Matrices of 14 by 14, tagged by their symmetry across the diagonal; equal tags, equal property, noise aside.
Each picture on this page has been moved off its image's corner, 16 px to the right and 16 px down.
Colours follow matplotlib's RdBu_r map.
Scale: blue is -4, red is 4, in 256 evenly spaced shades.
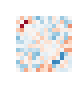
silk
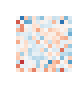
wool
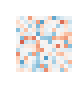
wool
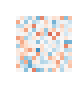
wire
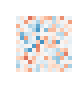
wire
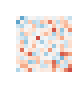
silk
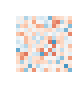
silk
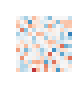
wool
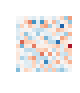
wire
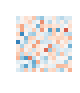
wire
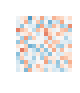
wool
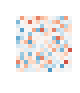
wool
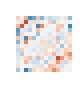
silk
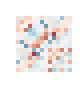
silk
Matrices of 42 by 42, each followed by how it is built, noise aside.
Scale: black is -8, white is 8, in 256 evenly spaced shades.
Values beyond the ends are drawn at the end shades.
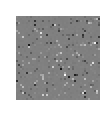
sparse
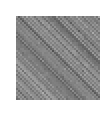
Toeplitz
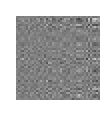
low rank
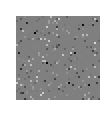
sparse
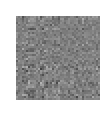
low rank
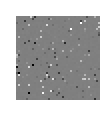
sparse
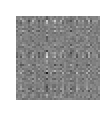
low rank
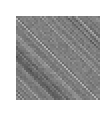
Toeplitz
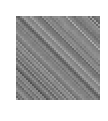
Toeplitz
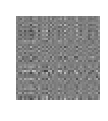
low rank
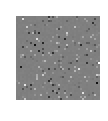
sparse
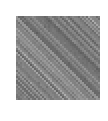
Toeplitz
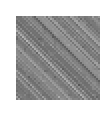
Toeplitz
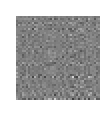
low rank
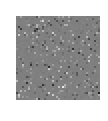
sparse
